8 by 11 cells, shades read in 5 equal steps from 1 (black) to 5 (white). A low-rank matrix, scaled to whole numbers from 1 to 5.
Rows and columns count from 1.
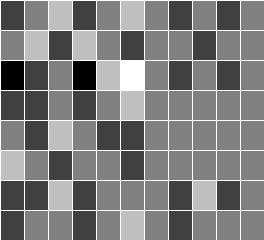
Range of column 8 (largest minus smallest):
1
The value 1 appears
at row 3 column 1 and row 3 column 4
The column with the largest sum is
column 6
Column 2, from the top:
3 4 2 2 2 3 2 3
